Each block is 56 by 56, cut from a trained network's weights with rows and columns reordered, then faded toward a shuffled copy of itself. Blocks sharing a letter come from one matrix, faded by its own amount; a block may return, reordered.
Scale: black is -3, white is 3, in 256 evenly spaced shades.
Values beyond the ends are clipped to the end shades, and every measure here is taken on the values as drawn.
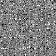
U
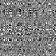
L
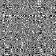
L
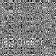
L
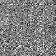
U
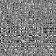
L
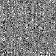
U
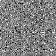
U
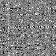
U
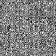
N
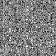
N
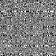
L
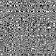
L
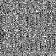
N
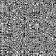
N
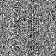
N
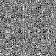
U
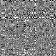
L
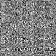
N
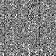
N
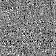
U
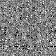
U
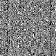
N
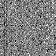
N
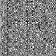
N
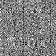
N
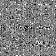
U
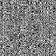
N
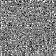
U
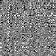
L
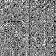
N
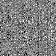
U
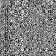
N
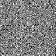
N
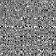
L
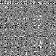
L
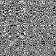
L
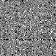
U
